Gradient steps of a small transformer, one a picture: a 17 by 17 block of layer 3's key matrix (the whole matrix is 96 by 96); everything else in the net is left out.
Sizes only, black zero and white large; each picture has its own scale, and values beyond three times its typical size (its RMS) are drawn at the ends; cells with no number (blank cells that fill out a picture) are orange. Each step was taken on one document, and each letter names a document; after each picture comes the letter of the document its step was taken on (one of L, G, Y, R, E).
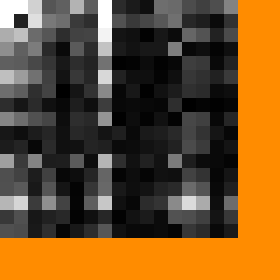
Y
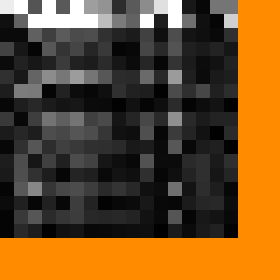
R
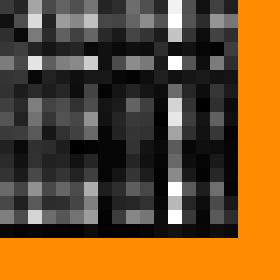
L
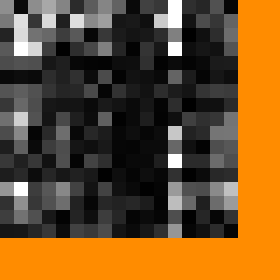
Y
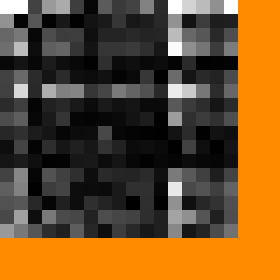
Y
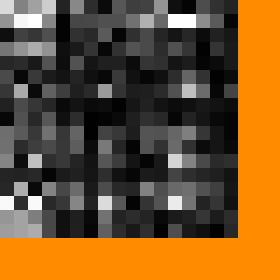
Y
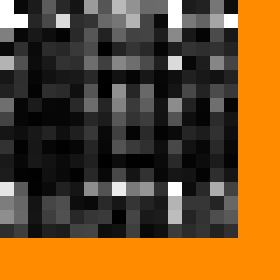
L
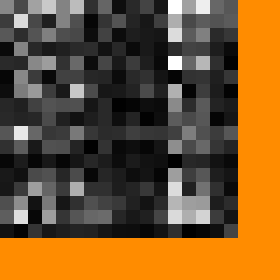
L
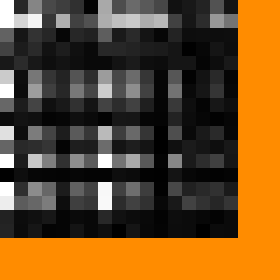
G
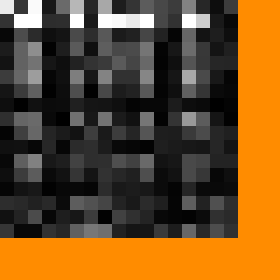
R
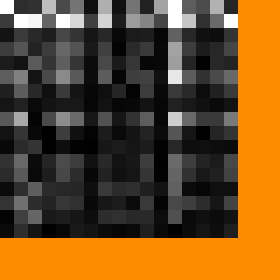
R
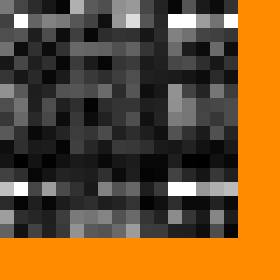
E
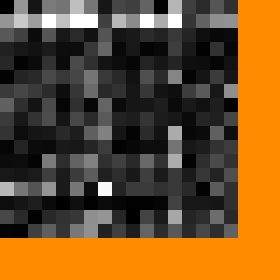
E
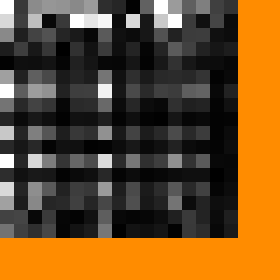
G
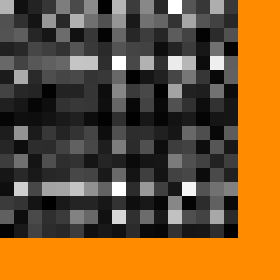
L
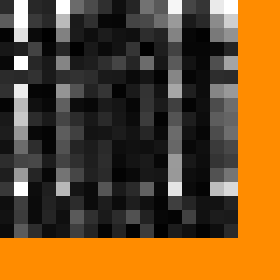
L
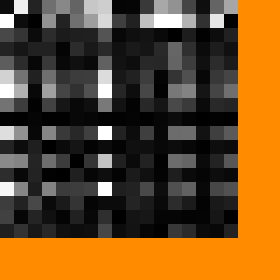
G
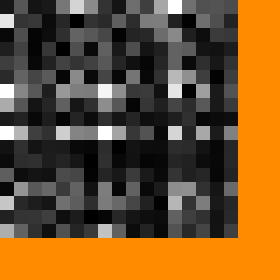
G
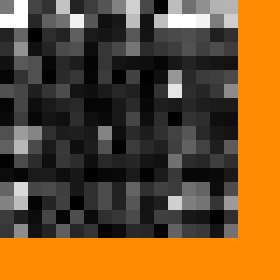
Y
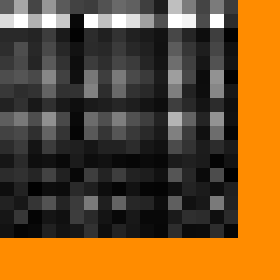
R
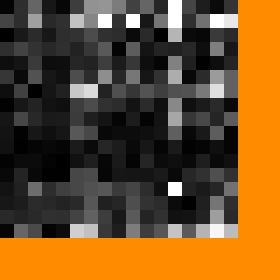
E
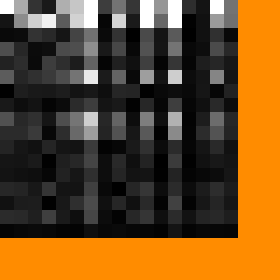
R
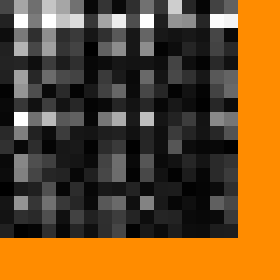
R
